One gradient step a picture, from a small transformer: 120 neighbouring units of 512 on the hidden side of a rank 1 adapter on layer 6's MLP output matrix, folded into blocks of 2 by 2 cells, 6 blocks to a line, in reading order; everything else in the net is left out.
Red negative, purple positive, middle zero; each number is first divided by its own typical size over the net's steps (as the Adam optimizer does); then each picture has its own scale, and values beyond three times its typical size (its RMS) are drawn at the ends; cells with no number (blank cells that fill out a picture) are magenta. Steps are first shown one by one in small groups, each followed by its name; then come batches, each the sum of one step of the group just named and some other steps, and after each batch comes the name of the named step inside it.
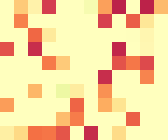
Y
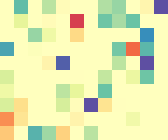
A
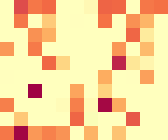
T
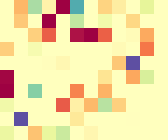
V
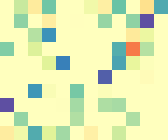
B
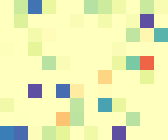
Y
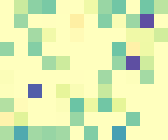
A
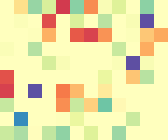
V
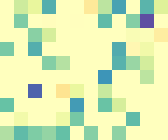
B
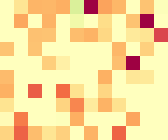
V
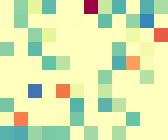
Y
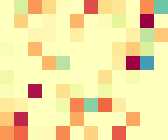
A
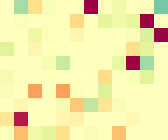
A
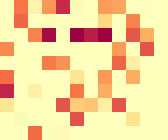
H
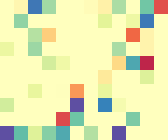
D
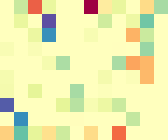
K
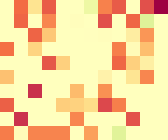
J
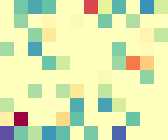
D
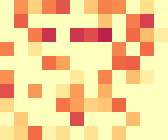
H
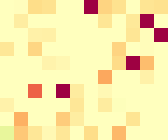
D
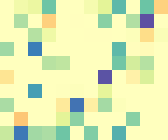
J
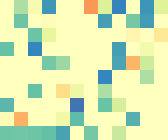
D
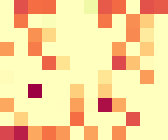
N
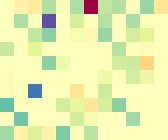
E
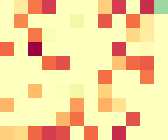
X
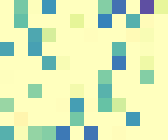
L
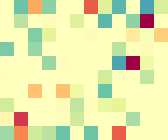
L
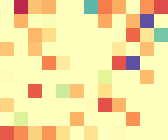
N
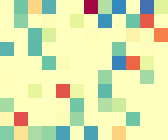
L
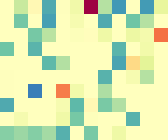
E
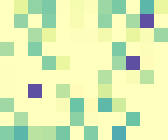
E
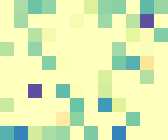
X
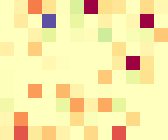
E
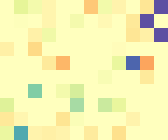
X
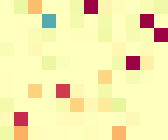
E
